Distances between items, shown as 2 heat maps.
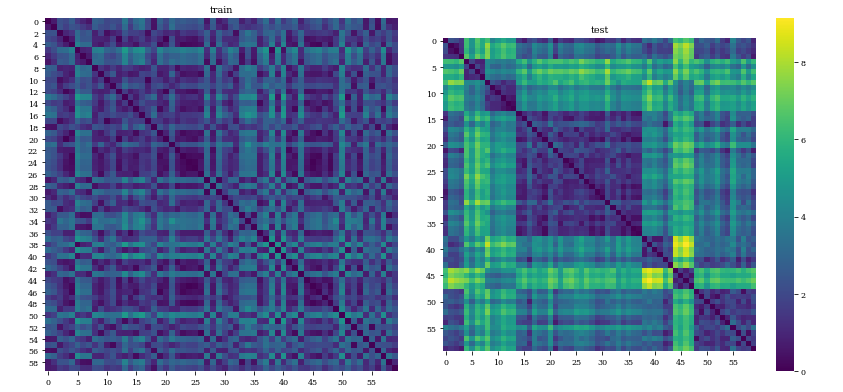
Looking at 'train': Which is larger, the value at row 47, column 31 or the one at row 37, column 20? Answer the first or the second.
the second
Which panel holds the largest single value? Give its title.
test
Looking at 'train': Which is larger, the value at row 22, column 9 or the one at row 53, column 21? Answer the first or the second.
the second
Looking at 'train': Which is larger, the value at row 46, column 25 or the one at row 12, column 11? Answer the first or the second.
the second
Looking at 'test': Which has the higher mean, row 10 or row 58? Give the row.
10
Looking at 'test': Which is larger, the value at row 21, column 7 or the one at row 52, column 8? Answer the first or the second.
the second
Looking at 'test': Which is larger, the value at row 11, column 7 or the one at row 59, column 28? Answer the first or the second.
the first
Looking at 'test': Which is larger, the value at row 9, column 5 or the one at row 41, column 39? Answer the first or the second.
the first
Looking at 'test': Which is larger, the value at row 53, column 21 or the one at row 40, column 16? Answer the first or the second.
the second
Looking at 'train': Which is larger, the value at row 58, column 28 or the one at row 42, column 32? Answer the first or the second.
the first
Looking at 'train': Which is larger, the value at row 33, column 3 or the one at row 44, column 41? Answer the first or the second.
the first
